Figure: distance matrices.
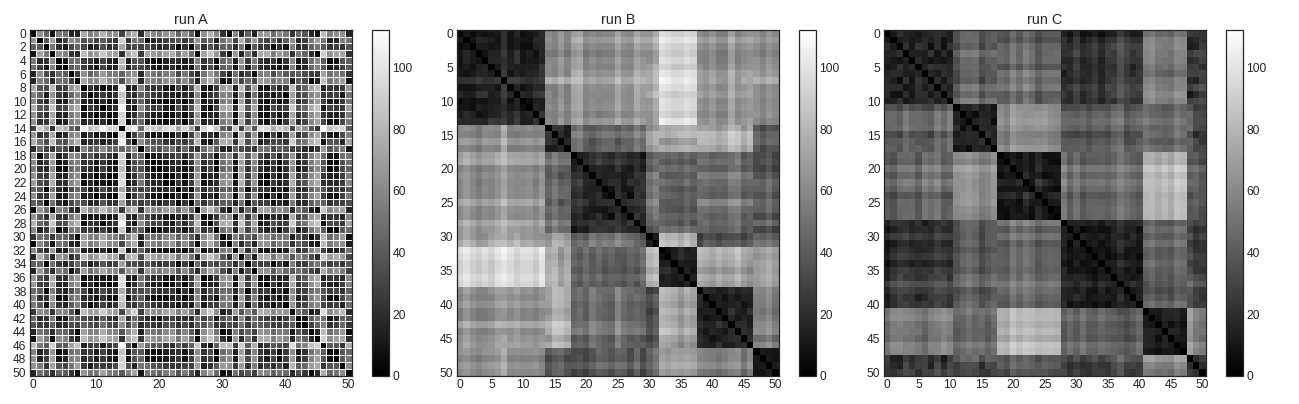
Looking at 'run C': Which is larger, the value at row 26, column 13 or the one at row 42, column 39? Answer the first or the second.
the first
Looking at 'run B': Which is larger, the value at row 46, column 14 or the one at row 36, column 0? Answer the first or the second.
the second
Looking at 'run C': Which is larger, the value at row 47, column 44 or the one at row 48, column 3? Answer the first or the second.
the second
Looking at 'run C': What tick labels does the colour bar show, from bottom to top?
0, 20, 40, 60, 80, 100
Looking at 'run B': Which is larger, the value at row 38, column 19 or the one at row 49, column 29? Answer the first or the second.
the first
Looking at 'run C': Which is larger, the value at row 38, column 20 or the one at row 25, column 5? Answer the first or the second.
the first
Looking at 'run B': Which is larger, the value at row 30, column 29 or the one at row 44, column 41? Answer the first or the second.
the first
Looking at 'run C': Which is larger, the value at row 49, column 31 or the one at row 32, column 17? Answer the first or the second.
the second
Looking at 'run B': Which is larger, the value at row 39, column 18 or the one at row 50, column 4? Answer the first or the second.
the second
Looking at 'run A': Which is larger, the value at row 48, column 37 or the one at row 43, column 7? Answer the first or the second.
the second
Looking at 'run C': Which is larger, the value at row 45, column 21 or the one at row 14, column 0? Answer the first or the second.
the first
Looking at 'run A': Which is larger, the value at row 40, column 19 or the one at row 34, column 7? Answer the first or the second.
the second
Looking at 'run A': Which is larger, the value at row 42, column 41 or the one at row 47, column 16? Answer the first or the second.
the first
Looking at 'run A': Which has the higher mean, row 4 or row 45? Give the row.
45
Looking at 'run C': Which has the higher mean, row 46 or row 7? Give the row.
46
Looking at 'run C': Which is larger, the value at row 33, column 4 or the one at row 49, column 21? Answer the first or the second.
the second
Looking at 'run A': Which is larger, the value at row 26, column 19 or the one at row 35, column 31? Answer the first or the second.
the first
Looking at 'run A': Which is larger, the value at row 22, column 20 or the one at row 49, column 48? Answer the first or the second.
the second
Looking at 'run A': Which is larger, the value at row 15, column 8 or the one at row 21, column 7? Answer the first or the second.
the second
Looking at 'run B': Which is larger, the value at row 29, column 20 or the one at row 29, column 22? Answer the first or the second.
the second
